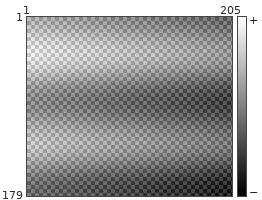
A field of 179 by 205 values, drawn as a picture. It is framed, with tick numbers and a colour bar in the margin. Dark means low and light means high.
Horizontal stripes repeat 2 times down the table. No row or column stands out. The histogram is bell-shaped. The field climbs toward the top left.
